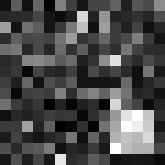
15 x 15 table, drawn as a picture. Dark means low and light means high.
An odd patch, higher than its surroundings, sits in the bottom right. Overall the values sit about 30% of the way up the scale. Neither half mirrors the other. The bottom right is the ninth with the highest average. Most values sit low, with a long tail of high ones.
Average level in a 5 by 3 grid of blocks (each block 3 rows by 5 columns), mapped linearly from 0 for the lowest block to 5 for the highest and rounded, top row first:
1 2 1 / 2 2 2 / 1 1 1 / 1 0 5 / 1 1 4
